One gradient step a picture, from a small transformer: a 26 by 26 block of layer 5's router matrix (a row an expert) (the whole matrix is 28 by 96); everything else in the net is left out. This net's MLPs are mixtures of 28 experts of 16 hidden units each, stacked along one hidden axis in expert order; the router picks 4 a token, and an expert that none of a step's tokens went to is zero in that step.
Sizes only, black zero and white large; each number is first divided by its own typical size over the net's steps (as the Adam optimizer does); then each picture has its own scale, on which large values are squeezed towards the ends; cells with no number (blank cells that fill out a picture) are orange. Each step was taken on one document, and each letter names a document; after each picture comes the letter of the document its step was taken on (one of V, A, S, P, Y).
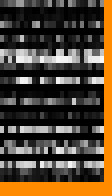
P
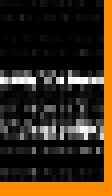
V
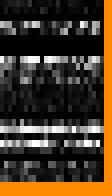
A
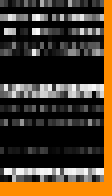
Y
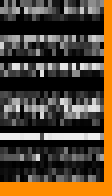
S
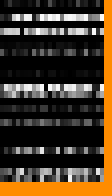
Y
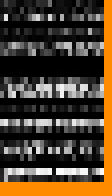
Y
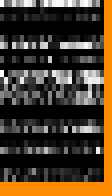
V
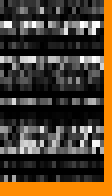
A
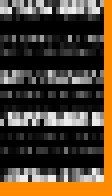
S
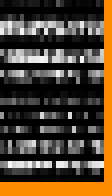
P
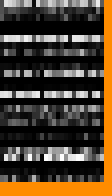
S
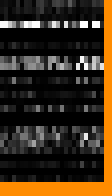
A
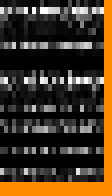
V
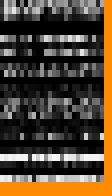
S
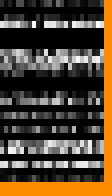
P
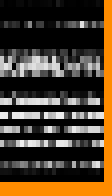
P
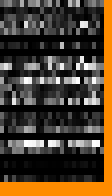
A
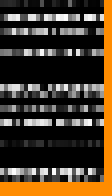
Y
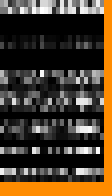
V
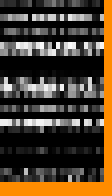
Y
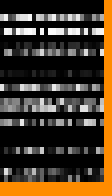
Y
